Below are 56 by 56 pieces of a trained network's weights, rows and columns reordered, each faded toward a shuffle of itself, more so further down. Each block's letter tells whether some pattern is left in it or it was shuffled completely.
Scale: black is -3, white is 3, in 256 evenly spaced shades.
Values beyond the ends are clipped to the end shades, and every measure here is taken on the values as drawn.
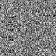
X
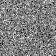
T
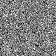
T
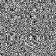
X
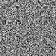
X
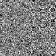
X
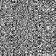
X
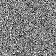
T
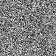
T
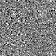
X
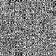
X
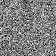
T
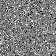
T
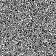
T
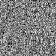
X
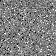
T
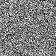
T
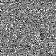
X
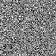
X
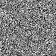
T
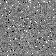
T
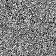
T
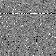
X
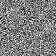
X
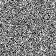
T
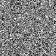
X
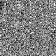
X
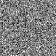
X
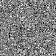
X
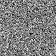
T
